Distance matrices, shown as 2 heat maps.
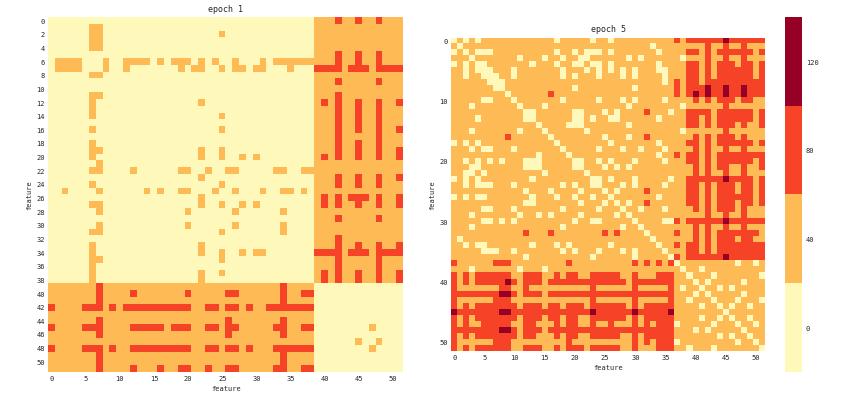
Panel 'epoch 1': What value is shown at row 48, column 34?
80
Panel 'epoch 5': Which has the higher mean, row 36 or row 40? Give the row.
40
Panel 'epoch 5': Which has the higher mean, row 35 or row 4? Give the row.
35
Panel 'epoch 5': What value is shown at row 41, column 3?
40
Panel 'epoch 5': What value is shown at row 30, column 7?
40
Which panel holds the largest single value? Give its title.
epoch 5
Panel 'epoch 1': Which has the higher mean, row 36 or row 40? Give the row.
40
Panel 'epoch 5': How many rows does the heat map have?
52
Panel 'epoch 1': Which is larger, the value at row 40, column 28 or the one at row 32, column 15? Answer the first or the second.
the first
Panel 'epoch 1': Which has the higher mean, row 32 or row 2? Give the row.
2
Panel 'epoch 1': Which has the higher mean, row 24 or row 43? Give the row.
43
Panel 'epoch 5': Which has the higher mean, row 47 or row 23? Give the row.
47
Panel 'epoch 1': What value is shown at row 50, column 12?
40
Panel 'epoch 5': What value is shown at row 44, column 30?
80
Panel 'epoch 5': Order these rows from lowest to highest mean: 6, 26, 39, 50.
6, 26, 50, 39
